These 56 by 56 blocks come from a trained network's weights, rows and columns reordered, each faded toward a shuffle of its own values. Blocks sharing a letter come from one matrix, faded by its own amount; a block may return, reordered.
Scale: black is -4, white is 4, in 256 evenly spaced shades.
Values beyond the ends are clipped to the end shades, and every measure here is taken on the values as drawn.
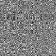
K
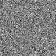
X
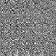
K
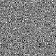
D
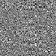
D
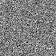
X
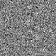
X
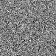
X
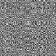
K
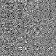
D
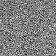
X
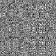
K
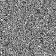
X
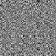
K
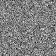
X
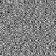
K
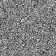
X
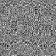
K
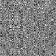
D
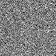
X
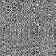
D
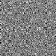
D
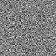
K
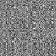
K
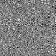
D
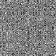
D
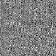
D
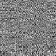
K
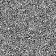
X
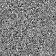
X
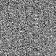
X
